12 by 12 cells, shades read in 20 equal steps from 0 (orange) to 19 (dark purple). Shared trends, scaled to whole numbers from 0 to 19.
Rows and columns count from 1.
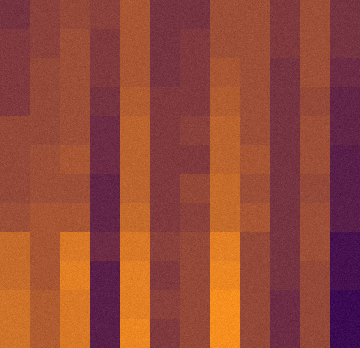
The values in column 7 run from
10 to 13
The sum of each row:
131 129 129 129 124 123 124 119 106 107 106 106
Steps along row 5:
same down up down up down down up up down up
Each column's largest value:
13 11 10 16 8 13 13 9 10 14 10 19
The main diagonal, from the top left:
13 11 9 13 6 12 10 5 10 13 10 19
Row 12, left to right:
4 7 3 16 1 12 10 0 10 14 10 19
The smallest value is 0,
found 2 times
